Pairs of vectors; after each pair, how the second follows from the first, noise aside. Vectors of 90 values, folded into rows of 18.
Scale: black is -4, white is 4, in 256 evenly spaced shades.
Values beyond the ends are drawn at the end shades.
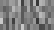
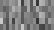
copied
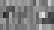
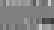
partly zeroed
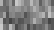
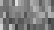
copied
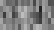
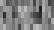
copied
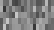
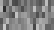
copied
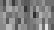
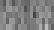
shrunk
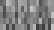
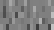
partly zeroed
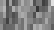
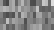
sign-scrambled
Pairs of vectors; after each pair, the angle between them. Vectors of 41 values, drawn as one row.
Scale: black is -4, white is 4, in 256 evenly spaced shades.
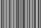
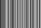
partly opposed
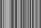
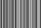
partly aligned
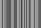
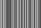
nearly parallel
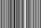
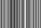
nearly parallel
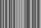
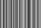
partly aligned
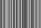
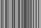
orthogonal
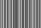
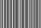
nearly parallel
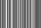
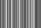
nearly parallel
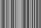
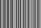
orthogonal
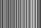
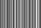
partly aligned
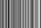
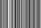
partly opposed
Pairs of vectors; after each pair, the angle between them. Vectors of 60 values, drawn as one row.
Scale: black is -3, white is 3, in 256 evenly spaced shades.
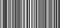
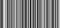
nearly opposite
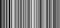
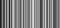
nearly parallel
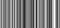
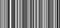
partly aligned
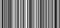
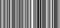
orthogonal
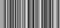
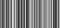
partly opposed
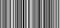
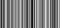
partly opposed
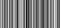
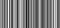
nearly parallel
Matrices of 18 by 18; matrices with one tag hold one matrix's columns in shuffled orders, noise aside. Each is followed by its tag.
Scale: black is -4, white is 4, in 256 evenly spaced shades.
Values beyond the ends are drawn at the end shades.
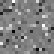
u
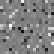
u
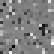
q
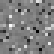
u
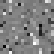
q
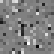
q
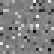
u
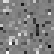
q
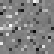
u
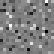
u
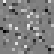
u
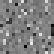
q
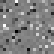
u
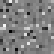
u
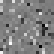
q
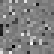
q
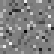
u
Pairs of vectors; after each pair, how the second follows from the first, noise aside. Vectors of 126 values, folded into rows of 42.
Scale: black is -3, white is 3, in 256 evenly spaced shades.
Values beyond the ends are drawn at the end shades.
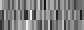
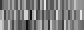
negated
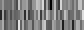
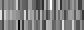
negated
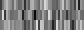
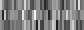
negated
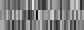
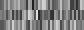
negated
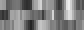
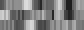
negated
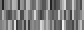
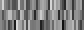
negated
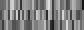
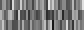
sign-scrambled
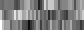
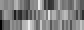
negated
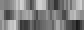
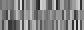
sign-scrambled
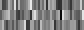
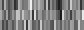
sign-scrambled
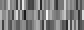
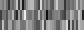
negated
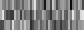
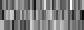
negated
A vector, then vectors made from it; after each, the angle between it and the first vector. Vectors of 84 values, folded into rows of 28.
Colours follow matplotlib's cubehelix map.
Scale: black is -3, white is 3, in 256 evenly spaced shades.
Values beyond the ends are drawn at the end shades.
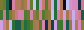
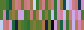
nearly parallel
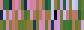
partly aligned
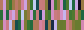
partly aligned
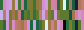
partly opposed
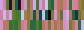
orthogonal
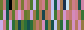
nearly parallel
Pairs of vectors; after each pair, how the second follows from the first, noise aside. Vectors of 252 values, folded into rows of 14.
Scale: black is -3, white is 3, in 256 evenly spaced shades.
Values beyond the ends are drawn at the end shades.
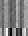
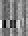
wrapped around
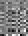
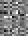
wrapped around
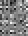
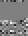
partly zeroed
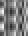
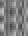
shrunk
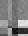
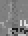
partly zeroed
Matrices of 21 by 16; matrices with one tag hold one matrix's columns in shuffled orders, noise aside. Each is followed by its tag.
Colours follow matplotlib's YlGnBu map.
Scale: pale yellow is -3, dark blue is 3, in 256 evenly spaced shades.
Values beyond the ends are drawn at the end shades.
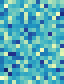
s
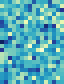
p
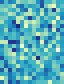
p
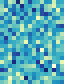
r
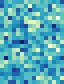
p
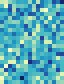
r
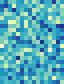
p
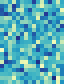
r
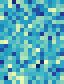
r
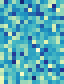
r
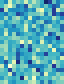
r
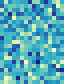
r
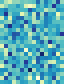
s
